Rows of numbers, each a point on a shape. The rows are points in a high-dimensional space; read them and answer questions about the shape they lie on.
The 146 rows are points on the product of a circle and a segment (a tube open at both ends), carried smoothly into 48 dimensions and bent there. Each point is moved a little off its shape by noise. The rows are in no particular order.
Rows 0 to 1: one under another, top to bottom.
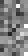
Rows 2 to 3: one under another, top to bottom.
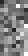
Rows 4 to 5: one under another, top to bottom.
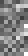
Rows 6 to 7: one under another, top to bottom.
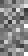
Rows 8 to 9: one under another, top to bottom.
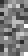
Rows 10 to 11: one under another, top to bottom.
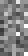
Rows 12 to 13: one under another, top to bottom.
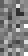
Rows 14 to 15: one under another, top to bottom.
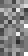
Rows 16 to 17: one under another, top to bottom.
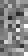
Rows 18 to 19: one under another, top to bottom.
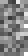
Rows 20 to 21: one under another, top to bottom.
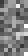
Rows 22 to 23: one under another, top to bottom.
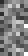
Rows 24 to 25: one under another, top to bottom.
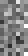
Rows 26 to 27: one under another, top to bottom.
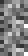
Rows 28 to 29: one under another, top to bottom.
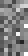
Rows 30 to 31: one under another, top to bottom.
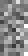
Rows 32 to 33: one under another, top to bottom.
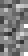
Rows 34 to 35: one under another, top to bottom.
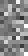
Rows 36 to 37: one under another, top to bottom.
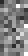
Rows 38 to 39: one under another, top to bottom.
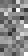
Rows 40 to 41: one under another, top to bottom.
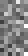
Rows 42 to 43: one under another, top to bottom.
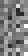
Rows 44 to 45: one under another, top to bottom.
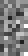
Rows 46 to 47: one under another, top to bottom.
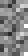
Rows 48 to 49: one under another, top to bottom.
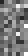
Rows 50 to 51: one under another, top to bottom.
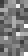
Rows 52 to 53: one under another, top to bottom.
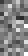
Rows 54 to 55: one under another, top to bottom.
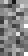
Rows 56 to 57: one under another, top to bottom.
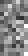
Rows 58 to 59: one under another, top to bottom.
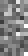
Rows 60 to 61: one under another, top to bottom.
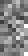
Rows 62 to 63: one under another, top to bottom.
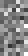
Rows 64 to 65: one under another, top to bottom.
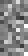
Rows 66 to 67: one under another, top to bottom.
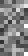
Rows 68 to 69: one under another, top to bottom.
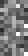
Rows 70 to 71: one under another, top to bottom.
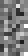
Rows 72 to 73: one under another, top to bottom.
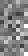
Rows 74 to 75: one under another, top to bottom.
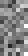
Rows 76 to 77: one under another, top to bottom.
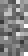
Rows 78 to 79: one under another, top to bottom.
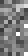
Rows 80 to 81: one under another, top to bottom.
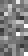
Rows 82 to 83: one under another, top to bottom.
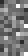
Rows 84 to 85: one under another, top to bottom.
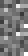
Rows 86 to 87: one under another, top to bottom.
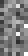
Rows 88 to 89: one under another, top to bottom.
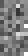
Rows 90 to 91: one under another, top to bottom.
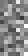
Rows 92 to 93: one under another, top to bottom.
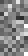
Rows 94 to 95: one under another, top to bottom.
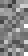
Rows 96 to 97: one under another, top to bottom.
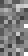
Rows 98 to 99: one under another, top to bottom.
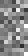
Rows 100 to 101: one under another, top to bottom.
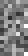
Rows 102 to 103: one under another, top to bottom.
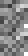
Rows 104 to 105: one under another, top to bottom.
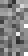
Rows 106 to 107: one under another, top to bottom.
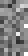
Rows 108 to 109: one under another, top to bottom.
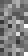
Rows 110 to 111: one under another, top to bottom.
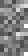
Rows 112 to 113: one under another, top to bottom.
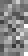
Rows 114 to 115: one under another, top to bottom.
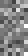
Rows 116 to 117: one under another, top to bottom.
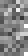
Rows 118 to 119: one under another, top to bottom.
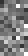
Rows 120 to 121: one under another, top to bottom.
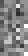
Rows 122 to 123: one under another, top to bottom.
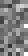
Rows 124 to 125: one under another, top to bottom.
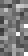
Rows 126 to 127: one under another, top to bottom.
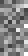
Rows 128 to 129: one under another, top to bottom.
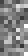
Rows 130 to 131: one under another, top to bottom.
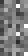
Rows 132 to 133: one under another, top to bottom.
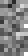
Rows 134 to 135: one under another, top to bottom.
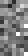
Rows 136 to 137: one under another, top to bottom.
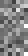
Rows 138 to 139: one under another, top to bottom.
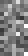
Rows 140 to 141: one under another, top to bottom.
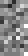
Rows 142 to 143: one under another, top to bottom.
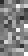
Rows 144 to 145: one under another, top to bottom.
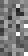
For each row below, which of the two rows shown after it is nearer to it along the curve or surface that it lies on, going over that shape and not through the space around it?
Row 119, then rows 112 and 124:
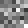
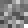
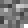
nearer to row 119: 124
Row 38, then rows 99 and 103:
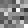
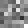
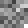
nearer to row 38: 103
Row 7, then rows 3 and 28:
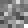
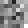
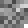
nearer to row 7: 3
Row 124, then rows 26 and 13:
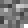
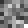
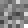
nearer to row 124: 26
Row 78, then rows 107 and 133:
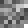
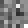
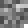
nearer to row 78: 133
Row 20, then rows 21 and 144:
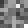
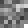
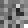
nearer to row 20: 144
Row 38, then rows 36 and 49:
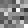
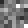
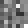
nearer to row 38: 36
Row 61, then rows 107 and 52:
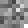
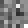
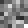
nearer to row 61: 52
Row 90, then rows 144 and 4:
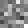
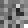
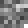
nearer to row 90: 144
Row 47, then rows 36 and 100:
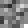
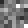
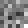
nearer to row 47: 36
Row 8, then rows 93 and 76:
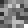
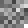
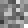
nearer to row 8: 76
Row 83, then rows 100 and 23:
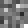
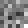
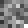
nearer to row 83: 23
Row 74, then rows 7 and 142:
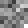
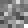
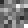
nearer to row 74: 142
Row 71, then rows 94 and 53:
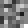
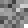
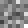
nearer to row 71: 94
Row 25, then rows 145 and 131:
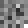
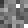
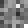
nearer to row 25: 131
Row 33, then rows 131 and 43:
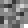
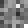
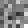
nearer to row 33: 131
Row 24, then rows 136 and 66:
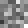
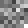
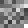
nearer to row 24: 136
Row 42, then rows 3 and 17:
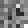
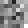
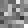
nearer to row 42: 17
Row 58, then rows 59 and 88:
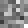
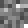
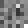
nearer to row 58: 88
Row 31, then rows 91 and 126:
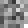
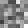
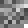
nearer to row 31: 91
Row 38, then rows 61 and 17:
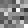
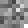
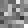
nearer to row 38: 61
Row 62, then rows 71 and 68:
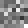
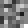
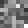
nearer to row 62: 71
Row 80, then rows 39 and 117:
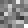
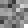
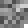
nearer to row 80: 39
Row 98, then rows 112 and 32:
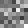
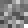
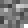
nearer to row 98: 32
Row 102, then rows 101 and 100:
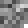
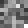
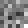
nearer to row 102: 101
